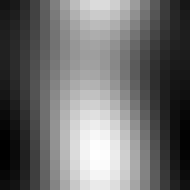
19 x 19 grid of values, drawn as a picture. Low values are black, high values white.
The bottom middle is the ninth with the highest average. There is no overall slope. There are no lone odd cells.
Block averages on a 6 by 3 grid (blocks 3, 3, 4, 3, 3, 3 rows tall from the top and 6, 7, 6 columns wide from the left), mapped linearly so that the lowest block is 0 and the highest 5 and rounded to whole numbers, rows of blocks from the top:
041 | 130 | 130 | 140 | 051 | 051
